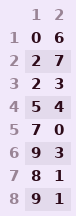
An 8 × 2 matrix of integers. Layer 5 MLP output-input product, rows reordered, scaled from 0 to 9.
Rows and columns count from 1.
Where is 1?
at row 7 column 2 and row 8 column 2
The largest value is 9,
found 2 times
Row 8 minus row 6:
0 -2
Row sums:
6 9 5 9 7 12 9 10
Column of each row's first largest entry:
2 2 2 1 1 1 1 1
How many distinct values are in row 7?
2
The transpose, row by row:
0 2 2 5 7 9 8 9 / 6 7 3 4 0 3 1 1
